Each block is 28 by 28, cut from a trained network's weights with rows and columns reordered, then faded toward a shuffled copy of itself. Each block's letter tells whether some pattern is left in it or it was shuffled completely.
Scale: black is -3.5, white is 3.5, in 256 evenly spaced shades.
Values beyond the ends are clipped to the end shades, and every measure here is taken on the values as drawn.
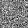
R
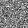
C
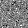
C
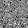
C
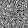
C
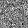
C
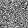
C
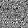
R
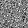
C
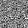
R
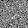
C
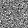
C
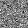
C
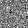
C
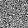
C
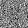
C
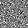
C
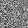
R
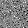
C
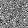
C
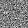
C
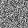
C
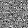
R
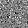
R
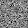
C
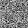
R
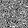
C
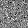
C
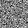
C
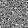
C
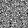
C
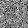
R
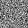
C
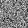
C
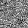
R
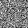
C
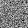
C
